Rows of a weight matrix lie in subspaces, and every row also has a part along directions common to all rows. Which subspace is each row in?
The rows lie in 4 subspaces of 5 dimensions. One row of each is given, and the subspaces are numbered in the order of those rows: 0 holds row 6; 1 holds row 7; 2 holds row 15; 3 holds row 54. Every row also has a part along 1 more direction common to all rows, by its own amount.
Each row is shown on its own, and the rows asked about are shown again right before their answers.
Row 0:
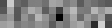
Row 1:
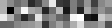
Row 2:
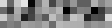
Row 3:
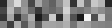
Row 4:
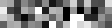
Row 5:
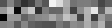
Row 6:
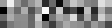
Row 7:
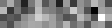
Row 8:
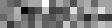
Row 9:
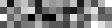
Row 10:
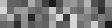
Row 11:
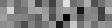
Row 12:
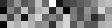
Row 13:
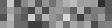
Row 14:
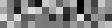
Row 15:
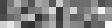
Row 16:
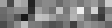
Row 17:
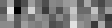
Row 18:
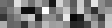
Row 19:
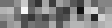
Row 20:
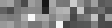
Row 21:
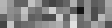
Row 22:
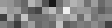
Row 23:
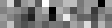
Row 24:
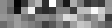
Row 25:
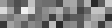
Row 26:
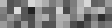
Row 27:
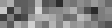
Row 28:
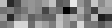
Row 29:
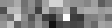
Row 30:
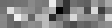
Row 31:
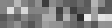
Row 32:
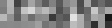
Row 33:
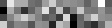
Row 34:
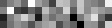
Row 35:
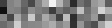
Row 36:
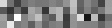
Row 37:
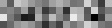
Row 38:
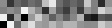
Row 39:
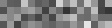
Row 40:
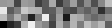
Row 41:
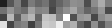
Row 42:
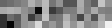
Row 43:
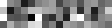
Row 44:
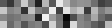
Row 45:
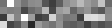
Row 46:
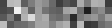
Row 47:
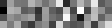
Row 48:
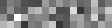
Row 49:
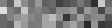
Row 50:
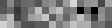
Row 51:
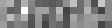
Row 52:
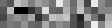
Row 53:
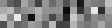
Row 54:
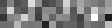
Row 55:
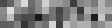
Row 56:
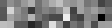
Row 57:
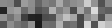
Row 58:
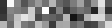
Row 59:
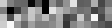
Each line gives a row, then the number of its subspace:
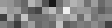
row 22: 0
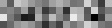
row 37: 0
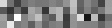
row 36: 2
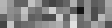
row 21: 0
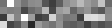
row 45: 0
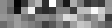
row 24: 3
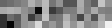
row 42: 2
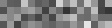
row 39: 1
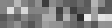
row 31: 2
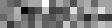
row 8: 2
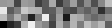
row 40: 2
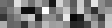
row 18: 3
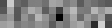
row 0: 3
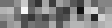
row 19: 2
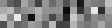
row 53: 2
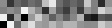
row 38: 0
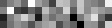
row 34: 3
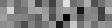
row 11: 3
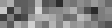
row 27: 1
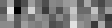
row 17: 3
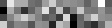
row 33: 0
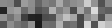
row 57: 1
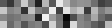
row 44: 0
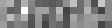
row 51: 0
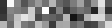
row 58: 0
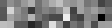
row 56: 1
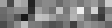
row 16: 0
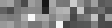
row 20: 2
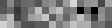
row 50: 1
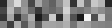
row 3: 2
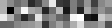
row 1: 3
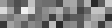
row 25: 3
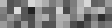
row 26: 2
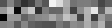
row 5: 3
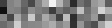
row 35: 0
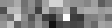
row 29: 1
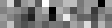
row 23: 1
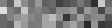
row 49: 1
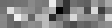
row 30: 2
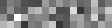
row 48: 2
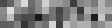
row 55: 2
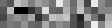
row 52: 3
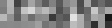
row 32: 3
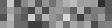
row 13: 1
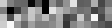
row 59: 2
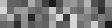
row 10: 0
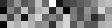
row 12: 0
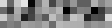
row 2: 3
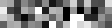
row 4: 1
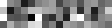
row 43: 1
